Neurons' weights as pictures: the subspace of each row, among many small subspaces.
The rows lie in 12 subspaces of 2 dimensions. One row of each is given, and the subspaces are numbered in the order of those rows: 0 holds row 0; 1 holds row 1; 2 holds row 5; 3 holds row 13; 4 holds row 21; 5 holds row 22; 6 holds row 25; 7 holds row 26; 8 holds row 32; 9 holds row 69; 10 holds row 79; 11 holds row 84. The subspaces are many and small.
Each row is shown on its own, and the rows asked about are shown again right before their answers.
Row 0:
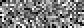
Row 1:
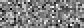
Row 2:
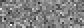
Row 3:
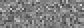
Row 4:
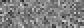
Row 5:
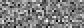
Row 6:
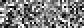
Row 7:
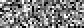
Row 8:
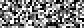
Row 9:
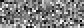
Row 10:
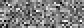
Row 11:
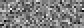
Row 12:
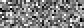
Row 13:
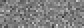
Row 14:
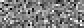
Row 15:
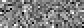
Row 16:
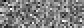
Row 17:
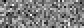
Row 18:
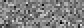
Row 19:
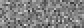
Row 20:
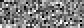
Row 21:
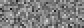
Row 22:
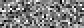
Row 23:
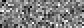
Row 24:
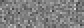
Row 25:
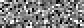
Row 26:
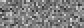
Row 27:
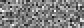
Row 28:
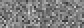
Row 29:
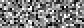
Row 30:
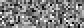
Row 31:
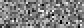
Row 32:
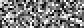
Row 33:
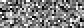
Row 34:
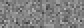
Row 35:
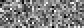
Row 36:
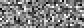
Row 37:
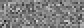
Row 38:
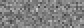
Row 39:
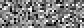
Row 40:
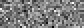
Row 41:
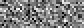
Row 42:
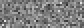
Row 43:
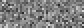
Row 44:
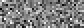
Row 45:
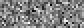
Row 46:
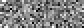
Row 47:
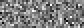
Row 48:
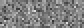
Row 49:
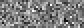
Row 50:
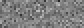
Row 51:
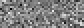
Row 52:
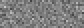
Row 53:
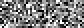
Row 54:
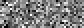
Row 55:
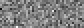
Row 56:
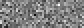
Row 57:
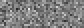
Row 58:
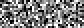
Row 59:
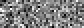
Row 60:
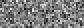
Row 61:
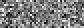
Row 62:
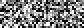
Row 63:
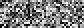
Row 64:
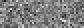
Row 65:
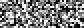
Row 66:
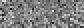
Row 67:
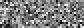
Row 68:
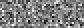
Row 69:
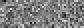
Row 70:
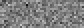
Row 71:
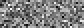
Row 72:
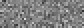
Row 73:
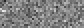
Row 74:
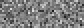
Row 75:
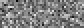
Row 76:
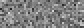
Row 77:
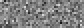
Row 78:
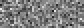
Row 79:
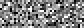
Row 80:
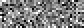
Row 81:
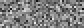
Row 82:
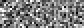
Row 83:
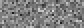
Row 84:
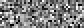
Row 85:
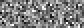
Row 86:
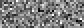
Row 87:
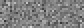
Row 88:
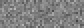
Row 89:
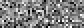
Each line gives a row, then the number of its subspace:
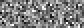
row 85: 11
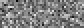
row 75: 8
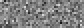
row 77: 6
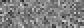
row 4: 6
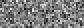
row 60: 9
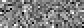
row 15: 2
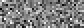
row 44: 0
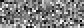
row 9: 0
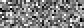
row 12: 7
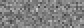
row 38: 11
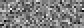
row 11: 5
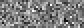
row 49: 11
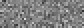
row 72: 2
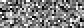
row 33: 7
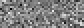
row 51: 6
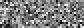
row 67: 6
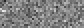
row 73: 7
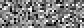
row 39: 10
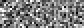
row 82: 10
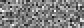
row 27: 7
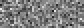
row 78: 4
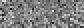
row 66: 6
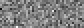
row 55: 4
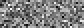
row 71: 1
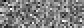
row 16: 4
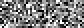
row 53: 4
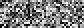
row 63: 1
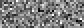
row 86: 8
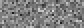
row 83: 8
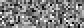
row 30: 11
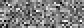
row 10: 1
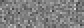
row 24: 0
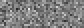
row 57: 7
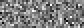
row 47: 11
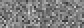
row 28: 7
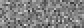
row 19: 2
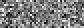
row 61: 8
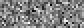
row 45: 11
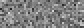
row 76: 6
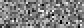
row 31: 9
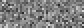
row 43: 2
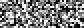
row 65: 1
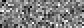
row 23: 2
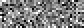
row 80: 0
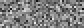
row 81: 5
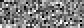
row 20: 0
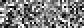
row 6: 9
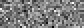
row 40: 2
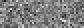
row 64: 9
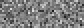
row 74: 9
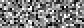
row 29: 10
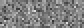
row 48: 7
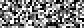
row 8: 10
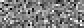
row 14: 6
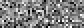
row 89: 2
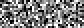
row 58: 4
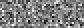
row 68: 1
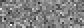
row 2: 0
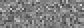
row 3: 5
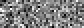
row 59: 4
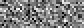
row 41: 11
